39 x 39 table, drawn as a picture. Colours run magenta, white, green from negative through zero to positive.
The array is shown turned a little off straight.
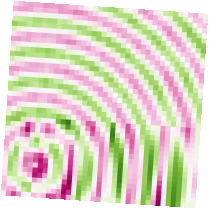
Ninth with the highest average: bottom right. Slope: none. Ninth with the lowest average: bottom left. Rings: centred on the bottom left. Mirror symmetry: none. Seam: horizontal, 60% of the way down, the top part calmer.
